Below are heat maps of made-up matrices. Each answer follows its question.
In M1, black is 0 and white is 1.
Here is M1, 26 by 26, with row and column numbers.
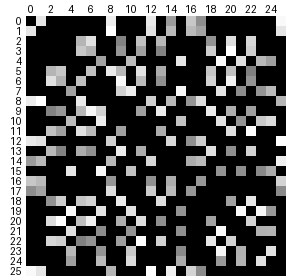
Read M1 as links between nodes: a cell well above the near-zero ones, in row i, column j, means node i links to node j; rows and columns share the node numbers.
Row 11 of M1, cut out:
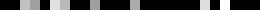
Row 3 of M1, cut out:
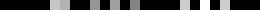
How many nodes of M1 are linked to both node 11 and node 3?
6
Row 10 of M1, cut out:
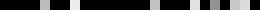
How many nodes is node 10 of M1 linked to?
7
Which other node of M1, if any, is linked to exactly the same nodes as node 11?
node 18
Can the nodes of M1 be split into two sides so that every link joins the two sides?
no
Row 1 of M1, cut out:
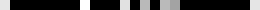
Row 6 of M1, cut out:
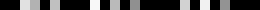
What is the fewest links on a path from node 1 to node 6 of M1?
3
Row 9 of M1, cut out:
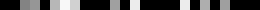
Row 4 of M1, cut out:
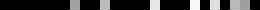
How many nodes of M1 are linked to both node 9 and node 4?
1
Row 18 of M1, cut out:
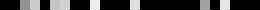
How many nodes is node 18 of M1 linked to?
8
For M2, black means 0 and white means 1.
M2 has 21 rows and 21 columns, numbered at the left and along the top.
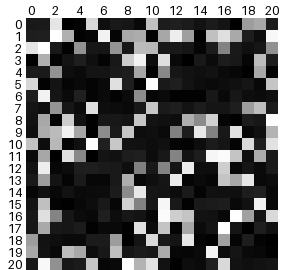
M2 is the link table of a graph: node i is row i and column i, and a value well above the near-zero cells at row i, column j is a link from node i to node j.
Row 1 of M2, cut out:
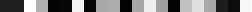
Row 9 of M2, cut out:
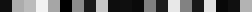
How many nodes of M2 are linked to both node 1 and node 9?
8
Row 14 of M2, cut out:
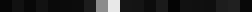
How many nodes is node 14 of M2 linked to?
2
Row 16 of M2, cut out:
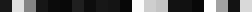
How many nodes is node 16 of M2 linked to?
8
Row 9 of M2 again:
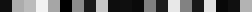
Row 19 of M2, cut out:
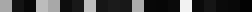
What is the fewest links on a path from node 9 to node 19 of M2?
2
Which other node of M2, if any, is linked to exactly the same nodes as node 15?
node 3
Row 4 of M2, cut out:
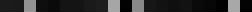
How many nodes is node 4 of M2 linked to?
4
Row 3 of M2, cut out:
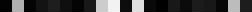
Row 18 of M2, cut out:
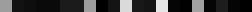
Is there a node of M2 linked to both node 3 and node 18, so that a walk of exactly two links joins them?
no
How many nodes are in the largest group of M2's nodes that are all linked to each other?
4
